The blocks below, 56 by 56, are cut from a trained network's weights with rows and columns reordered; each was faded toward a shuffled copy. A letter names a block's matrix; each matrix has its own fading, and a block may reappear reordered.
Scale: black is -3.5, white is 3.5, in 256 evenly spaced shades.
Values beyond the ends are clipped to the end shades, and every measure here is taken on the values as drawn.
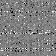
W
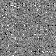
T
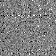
T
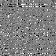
W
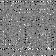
W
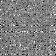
W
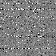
W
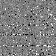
W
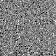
T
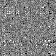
T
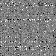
W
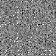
T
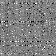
W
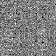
T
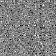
T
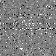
W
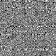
T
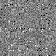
T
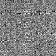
T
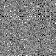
T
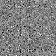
T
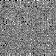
T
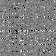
W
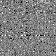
T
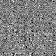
T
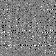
W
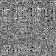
T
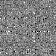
T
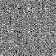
T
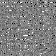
W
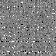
W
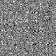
T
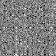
T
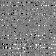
W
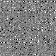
W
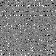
W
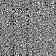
T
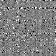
W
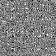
T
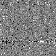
T
